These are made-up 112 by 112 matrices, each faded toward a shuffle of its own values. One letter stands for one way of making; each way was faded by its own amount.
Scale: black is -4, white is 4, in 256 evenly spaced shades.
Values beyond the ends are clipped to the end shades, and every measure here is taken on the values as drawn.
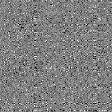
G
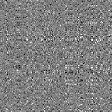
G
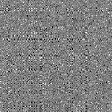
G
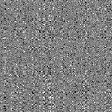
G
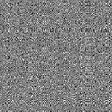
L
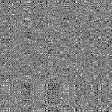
G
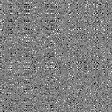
G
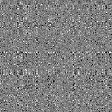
G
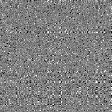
G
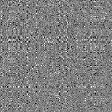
G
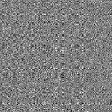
L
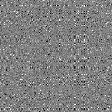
G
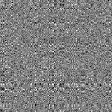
L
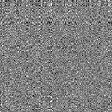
L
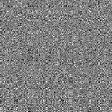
L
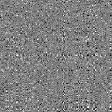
G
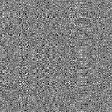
L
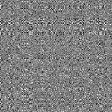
L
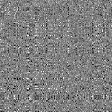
G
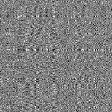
L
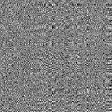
L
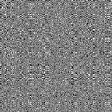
L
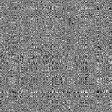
L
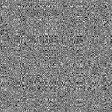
L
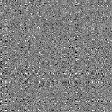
G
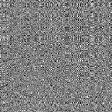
L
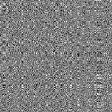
L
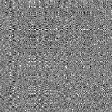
L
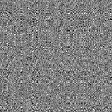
L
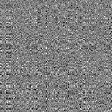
L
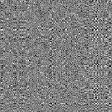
L
